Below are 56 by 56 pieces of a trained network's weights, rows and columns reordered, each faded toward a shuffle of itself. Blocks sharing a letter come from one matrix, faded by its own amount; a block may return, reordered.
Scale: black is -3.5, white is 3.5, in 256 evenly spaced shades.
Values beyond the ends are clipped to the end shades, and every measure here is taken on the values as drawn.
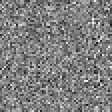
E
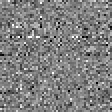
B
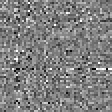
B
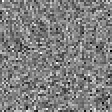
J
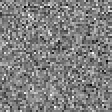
E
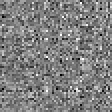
B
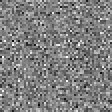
B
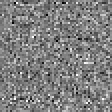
B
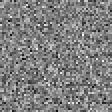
J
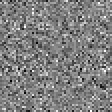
B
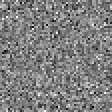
E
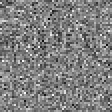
E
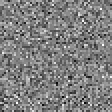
J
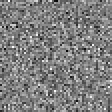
E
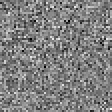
J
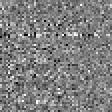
B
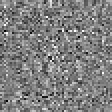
B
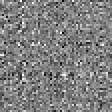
B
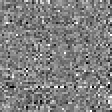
B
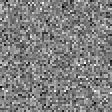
E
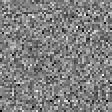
J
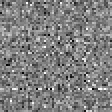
B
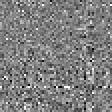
B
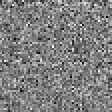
J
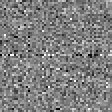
B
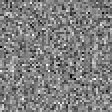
E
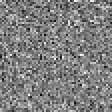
J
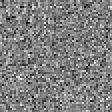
E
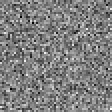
E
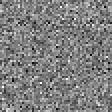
E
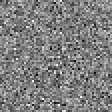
E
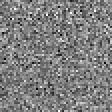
E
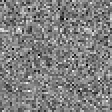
E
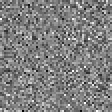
J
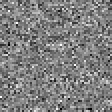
J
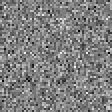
E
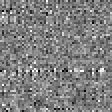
B
